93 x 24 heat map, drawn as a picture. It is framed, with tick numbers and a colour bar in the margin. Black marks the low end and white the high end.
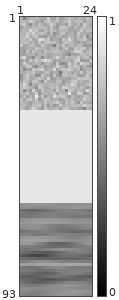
The table splits into 3 rows of 1 panel. Panel 1,1: high, fine-grained. Panel 2,1: very high, flat. Panel 3,1: middling, streaked across.
